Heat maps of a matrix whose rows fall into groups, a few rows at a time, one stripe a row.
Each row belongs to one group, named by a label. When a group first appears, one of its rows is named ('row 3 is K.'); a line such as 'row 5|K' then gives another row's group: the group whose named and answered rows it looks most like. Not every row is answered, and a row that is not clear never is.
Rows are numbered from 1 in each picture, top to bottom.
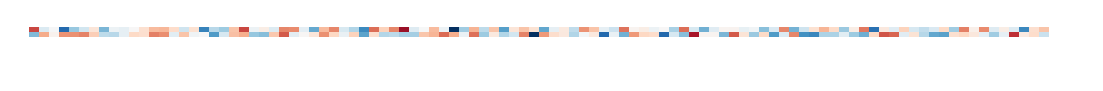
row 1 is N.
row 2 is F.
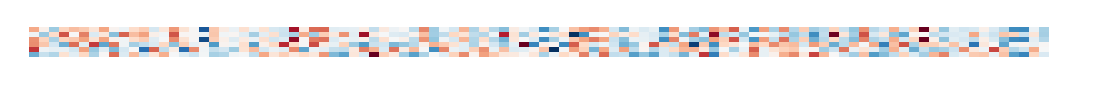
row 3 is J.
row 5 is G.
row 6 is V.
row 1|J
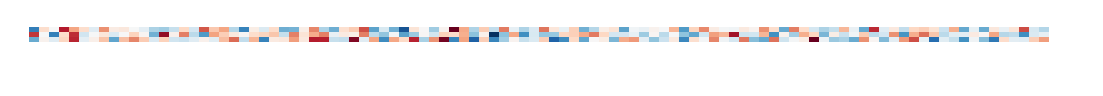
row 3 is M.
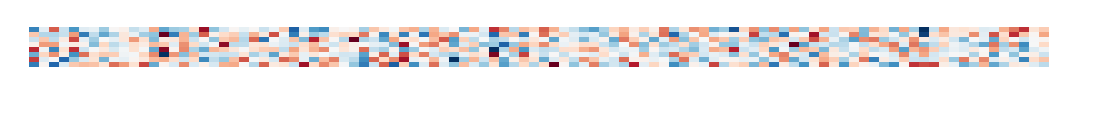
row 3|M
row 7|N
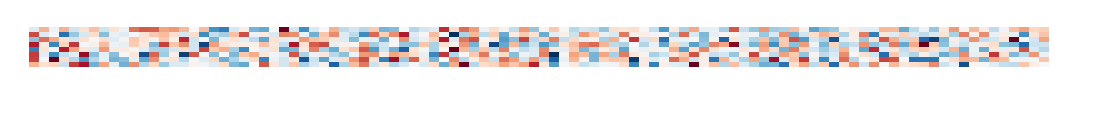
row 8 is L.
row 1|F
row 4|J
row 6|G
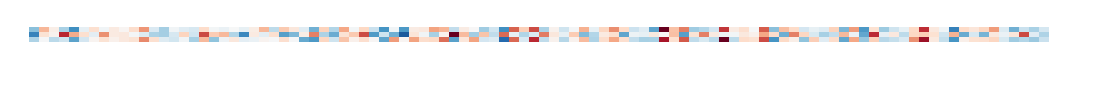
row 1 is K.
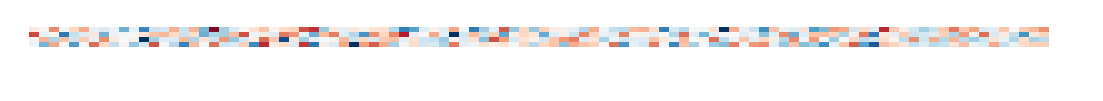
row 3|L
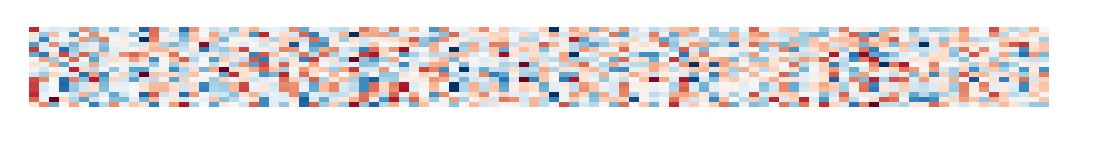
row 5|N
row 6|V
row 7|M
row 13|N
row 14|G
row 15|G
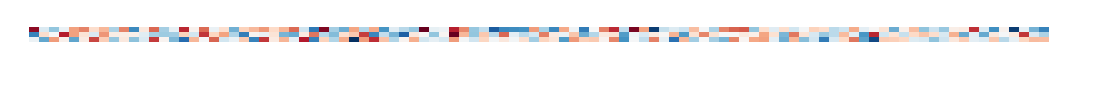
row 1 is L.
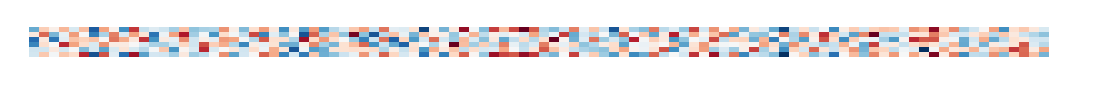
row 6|L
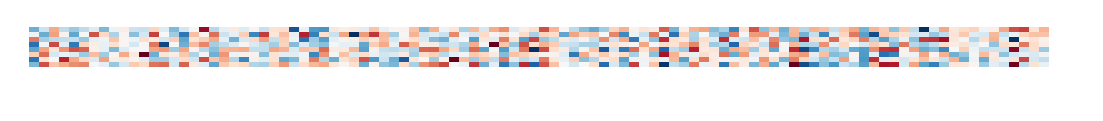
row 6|K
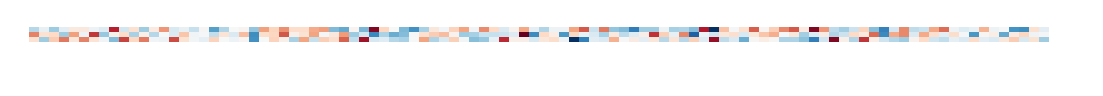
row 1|V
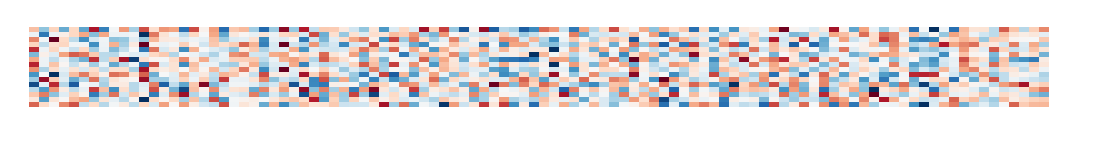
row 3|G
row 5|G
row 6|F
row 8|G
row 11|K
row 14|M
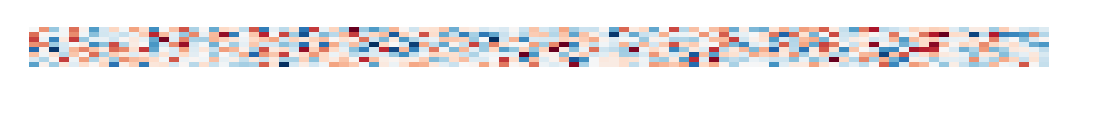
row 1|M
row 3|J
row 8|L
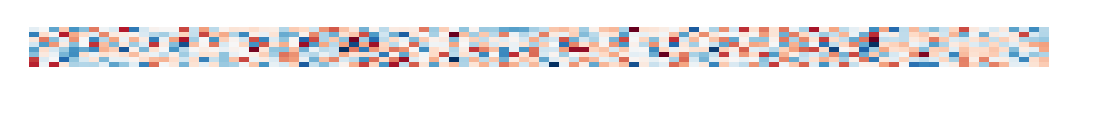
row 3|M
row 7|N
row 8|G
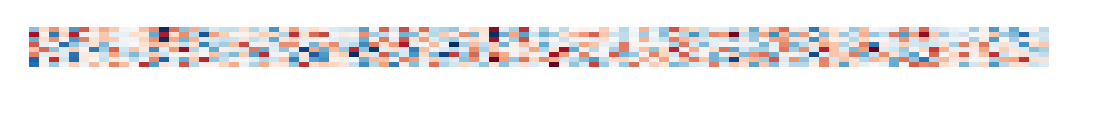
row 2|J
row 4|N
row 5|M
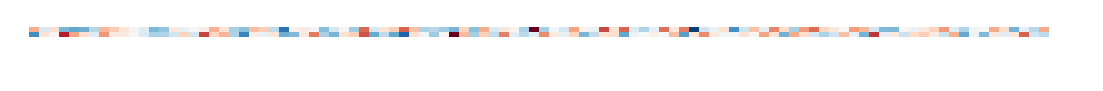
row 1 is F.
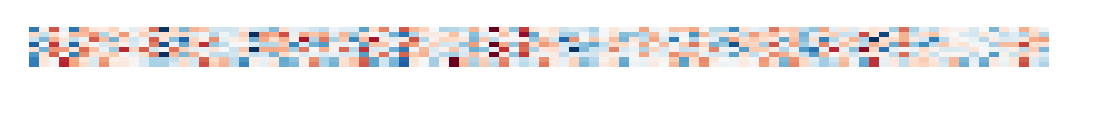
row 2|V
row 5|V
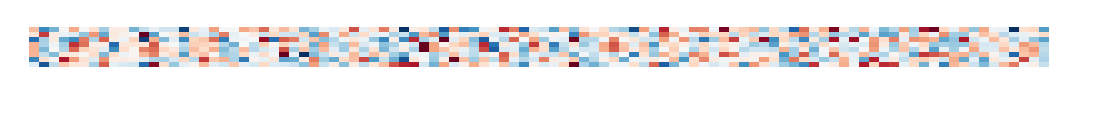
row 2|K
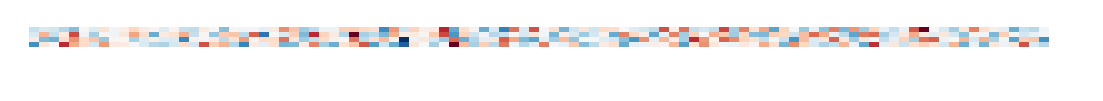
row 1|K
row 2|M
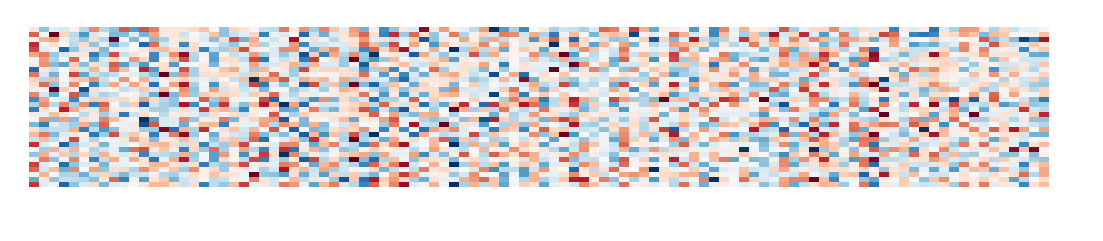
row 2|G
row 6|M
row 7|M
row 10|J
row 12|M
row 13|G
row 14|J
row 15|K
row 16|L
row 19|L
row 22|M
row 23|M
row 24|N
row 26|L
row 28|N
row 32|N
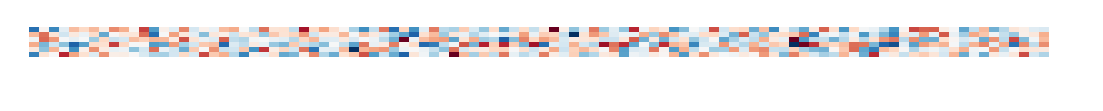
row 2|K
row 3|F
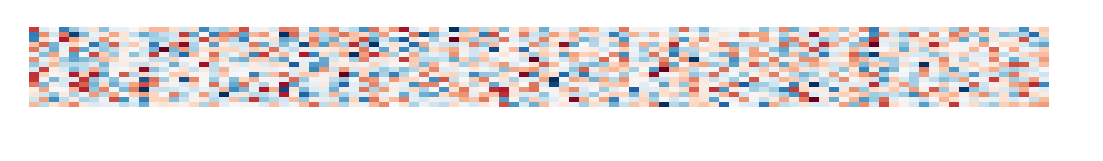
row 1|N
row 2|L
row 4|M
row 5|J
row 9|K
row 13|L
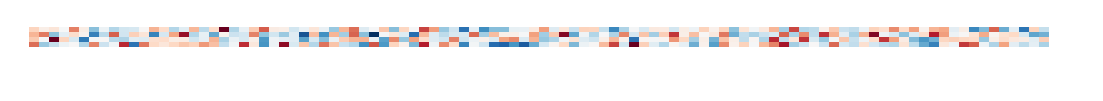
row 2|M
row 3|G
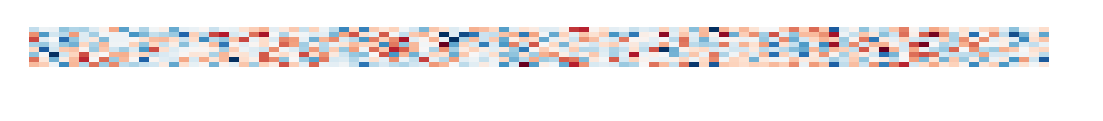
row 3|N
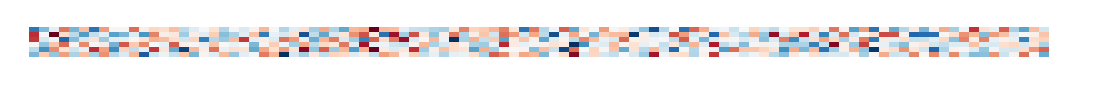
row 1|V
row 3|N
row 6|L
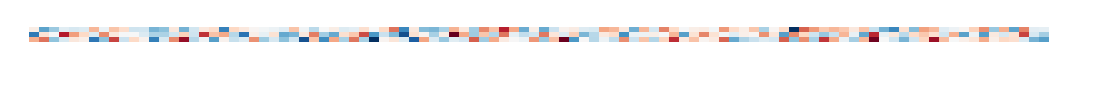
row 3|M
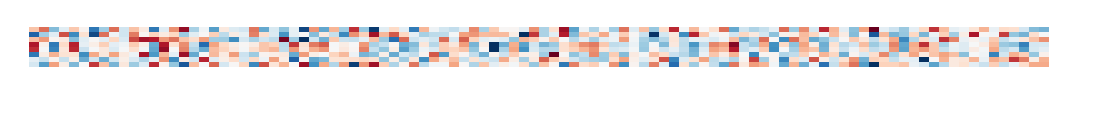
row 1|M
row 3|F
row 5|J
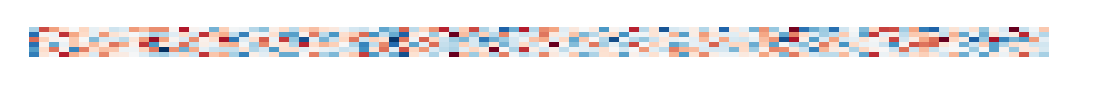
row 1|F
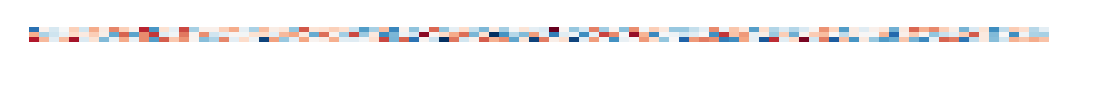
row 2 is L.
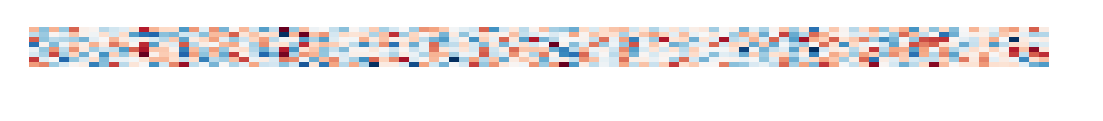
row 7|N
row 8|M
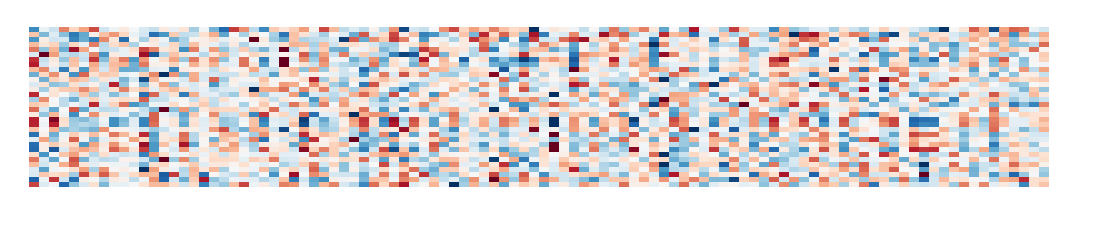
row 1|F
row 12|V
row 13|V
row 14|G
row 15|K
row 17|J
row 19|G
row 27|J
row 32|N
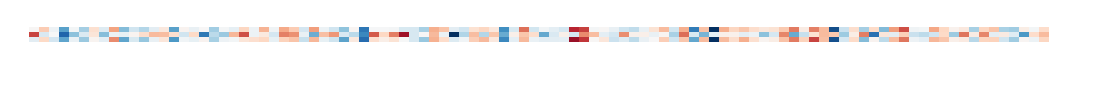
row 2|N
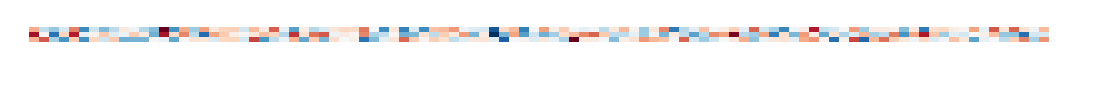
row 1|J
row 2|J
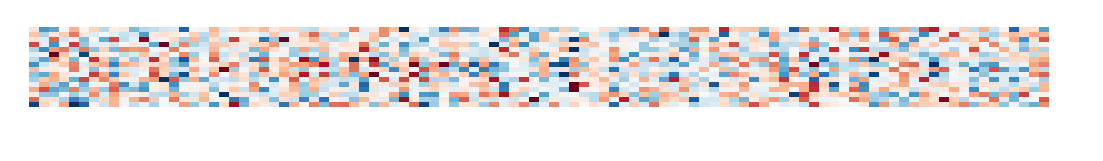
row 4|J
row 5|V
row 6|G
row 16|L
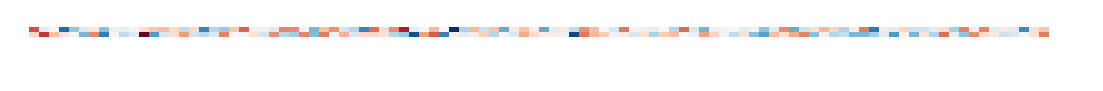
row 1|N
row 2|K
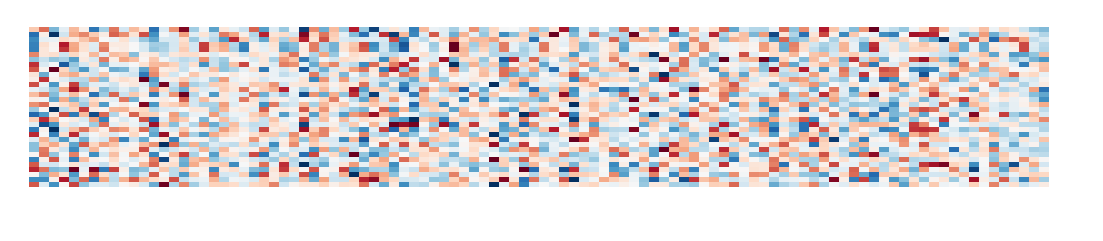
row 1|M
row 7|K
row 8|N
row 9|G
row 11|K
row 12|J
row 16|K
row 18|V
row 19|K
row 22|J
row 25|K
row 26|M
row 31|V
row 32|J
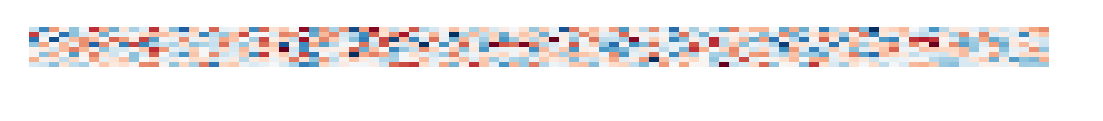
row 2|N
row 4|L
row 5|F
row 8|K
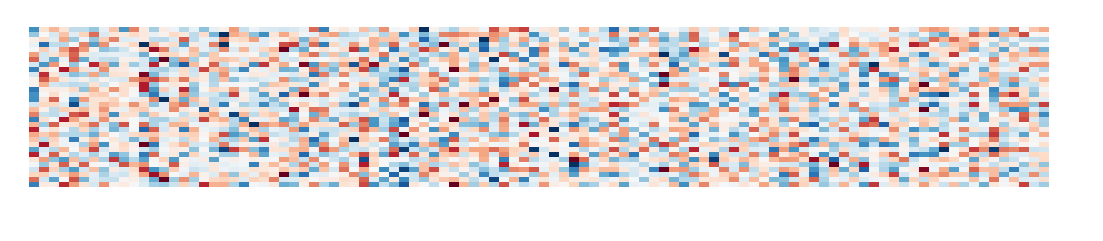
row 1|L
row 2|F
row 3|L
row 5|F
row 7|J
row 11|F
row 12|K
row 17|J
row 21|G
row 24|K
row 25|F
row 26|G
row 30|F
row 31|J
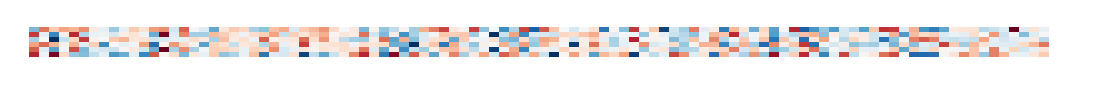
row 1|F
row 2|J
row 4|K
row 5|J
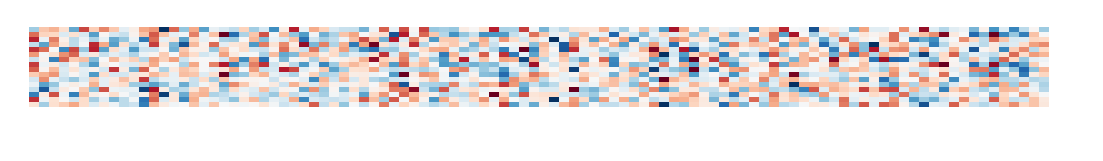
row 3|G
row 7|V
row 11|K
